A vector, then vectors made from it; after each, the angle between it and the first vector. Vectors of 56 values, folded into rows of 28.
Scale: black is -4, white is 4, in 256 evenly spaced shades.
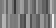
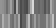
partly aligned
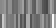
nearly parallel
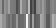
partly aligned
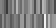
orthogonal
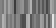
nearly parallel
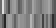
partly opposed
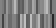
nearly opposite
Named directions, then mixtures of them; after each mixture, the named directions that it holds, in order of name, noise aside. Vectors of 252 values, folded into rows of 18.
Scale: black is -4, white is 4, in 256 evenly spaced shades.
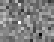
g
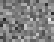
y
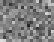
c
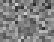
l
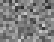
l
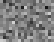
c, l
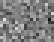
y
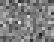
g, y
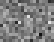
g, y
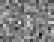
g, y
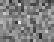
g, l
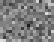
c
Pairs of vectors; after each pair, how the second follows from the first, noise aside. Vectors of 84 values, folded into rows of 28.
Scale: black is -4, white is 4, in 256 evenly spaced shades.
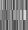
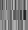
negated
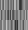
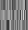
shuffled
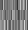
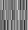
negated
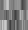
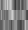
wrapped around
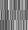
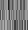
negated
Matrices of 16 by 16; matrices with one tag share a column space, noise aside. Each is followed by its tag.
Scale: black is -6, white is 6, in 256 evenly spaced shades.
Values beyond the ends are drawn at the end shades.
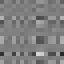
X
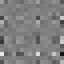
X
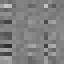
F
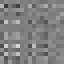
F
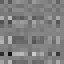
X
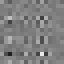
X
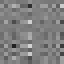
F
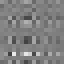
X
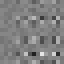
X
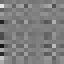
F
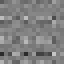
X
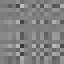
F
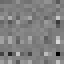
X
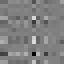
X
